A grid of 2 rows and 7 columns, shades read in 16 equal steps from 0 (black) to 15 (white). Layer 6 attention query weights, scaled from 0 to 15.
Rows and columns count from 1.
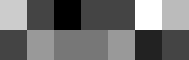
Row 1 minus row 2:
8 -5 -7 -3 -5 13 7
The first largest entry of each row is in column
6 2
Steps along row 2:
up down same up down up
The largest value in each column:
12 9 7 7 9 15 11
